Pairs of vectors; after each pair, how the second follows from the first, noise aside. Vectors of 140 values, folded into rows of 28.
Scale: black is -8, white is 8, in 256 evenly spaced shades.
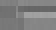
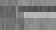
scaled up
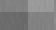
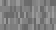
shuffled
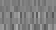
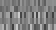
scaled up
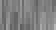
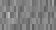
shuffled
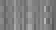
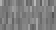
shuffled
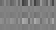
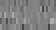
shuffled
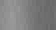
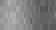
scaled up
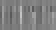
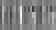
scaled up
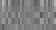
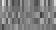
scaled up
